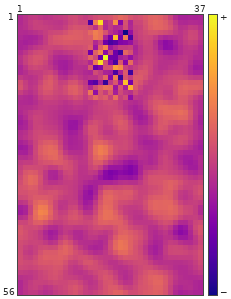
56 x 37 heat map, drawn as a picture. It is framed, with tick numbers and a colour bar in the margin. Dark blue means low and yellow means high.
Roughest part: top middle. Odd patch: rougher, in the top middle. Slope: none. Histogram: heavy tails on both sides. Grain: blotchy. Average level on the scale: 50%.
